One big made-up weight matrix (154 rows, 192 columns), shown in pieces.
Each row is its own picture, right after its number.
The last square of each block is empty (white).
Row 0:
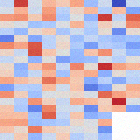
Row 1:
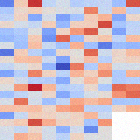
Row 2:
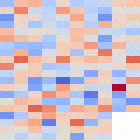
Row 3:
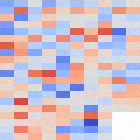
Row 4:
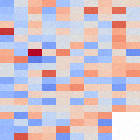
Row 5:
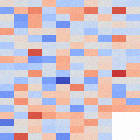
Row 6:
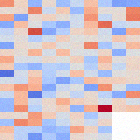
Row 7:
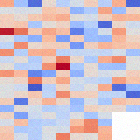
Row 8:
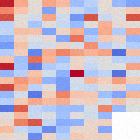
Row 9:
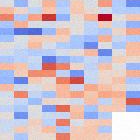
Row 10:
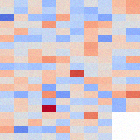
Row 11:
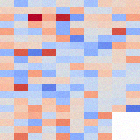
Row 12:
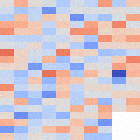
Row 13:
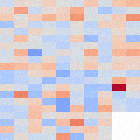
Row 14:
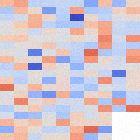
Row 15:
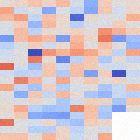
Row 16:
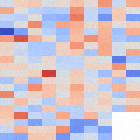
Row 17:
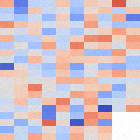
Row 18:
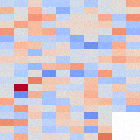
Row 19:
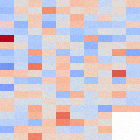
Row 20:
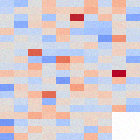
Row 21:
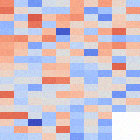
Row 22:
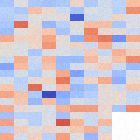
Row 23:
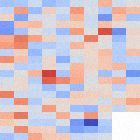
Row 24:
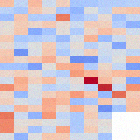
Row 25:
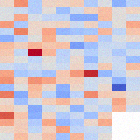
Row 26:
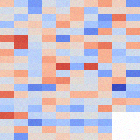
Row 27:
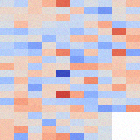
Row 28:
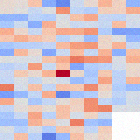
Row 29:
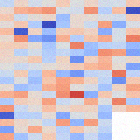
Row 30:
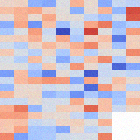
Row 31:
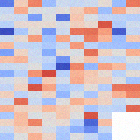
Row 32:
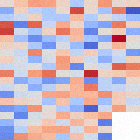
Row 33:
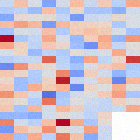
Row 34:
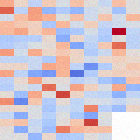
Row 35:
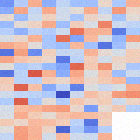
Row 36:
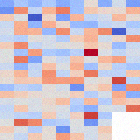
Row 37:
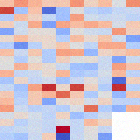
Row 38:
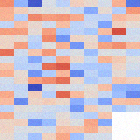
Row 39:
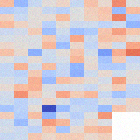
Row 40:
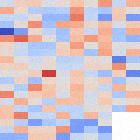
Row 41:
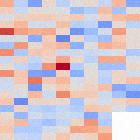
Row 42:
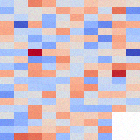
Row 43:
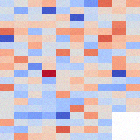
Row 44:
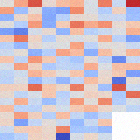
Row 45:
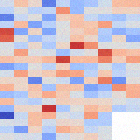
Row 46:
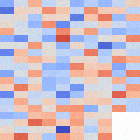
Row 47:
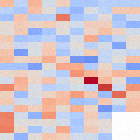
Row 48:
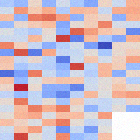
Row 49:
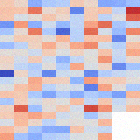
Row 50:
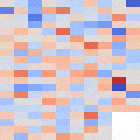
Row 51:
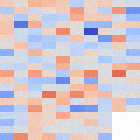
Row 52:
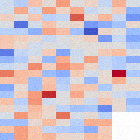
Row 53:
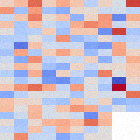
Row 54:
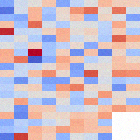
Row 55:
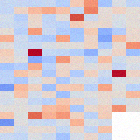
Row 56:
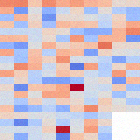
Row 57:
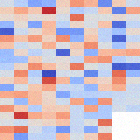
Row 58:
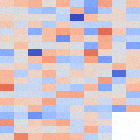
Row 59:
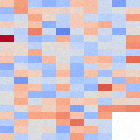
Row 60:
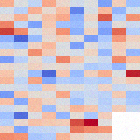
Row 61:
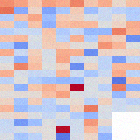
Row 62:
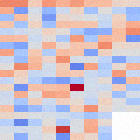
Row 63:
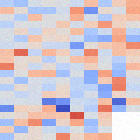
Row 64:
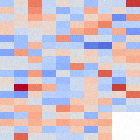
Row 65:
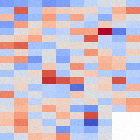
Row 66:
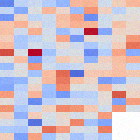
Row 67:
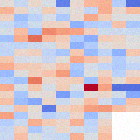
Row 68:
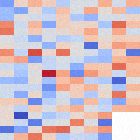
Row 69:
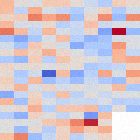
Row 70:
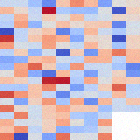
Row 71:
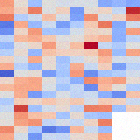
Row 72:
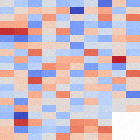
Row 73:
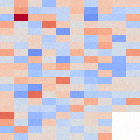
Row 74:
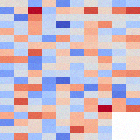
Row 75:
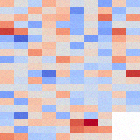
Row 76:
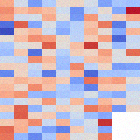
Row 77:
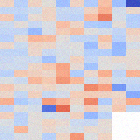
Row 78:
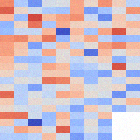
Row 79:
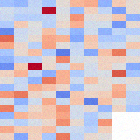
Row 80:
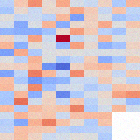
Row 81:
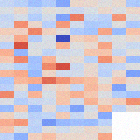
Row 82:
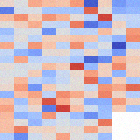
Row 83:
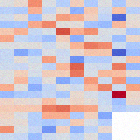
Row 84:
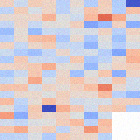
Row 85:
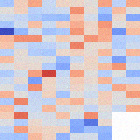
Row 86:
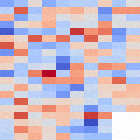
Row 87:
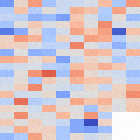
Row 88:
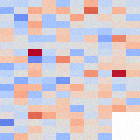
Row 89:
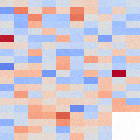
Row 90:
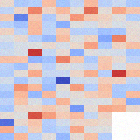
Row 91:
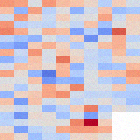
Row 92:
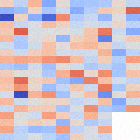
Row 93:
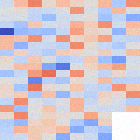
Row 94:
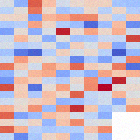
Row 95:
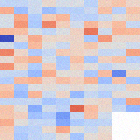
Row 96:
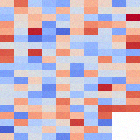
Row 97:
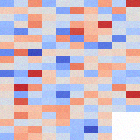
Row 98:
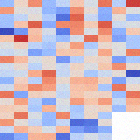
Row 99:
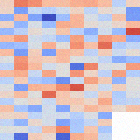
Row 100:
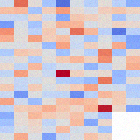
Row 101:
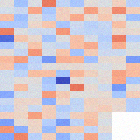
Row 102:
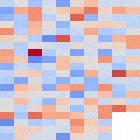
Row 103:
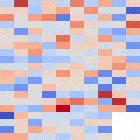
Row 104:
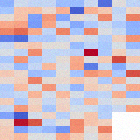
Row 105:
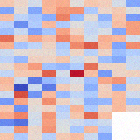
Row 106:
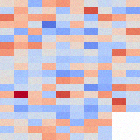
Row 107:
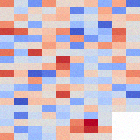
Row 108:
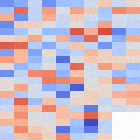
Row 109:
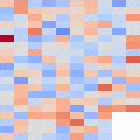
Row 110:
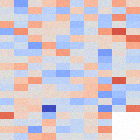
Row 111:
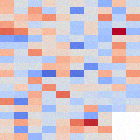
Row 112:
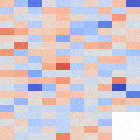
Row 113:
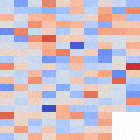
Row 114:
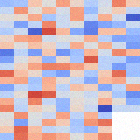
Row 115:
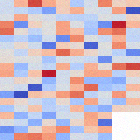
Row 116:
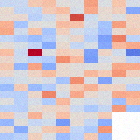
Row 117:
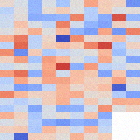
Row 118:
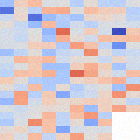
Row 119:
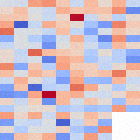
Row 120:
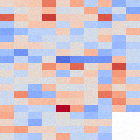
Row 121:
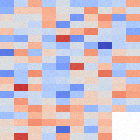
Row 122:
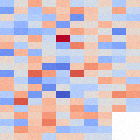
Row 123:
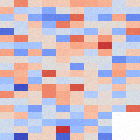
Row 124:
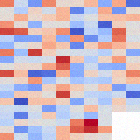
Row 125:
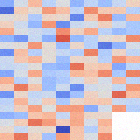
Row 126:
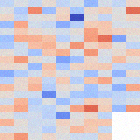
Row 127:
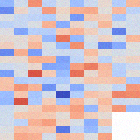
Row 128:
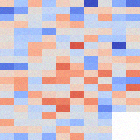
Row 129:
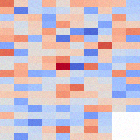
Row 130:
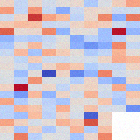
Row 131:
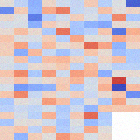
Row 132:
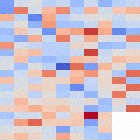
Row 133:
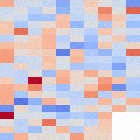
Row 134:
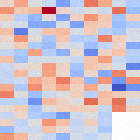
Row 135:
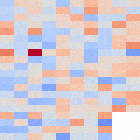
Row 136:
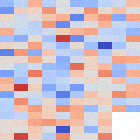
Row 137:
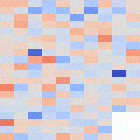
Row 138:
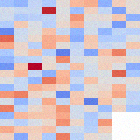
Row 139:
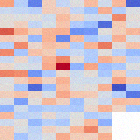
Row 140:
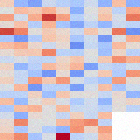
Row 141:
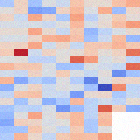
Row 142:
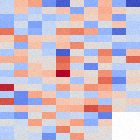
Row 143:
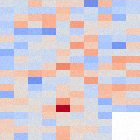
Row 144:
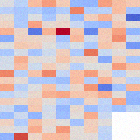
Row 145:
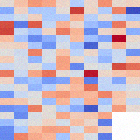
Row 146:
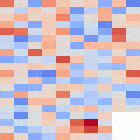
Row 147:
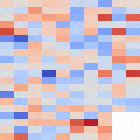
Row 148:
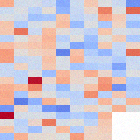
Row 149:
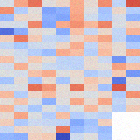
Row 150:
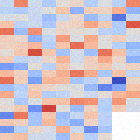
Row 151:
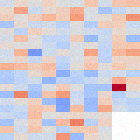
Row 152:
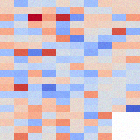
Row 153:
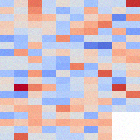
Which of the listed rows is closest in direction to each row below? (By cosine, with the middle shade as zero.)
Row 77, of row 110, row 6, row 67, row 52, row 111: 67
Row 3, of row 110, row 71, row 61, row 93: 93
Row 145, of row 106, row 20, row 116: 116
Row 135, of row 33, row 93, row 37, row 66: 66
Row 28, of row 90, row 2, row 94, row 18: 2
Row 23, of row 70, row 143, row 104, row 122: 122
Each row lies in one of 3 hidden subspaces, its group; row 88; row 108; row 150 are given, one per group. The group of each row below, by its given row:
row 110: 150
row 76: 88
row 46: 108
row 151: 150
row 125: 108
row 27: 150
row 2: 150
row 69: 108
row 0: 150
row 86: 108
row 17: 150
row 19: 88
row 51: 88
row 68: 88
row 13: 150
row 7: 108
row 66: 88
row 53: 108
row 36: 108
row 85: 108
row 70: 88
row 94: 150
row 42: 88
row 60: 108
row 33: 88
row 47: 150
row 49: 88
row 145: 88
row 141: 150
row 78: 108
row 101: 88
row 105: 108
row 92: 150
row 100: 150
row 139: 108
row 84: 150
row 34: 108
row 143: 150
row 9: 150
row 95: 88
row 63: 150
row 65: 108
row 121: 108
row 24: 150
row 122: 108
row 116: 88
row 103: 150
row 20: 88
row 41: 108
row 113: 150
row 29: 150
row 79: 88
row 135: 88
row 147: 108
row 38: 108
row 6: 88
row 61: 108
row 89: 88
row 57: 88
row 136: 108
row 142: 150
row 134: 150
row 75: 108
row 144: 88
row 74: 88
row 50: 108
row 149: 108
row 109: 88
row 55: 88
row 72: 108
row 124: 108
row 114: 88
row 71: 88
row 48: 108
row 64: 108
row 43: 88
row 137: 88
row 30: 88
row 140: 108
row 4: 88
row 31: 108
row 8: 88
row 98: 108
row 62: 108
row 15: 88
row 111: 108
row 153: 108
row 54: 88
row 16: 108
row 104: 108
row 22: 88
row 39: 150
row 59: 88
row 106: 150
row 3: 108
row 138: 88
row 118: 108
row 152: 108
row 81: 108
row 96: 88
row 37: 108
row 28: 150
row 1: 108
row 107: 108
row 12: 88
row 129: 108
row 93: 108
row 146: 108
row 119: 88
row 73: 88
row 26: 108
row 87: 108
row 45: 150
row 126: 88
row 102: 88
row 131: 108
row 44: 108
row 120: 150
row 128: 150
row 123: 108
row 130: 108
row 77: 150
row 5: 88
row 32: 88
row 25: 150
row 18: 108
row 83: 150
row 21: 108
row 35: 108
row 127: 108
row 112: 108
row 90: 88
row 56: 108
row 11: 108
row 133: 150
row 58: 88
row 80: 108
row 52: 88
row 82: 150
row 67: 150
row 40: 108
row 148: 150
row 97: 108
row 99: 108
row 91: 108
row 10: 150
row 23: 108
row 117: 108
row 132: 108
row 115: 88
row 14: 88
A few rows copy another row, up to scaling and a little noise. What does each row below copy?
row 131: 50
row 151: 13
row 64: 153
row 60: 75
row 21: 78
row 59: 109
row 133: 148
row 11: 152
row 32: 145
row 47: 24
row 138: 79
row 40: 16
